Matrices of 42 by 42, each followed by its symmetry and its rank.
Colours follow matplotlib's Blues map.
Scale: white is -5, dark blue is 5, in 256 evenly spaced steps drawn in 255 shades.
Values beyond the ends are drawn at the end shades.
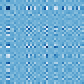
symmetric, rank two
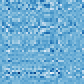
neither, rank five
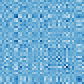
symmetric, rank three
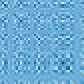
symmetric, rank three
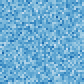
neither, full rank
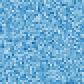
neither, full rank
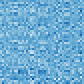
neither, rank five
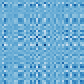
symmetric, rank two
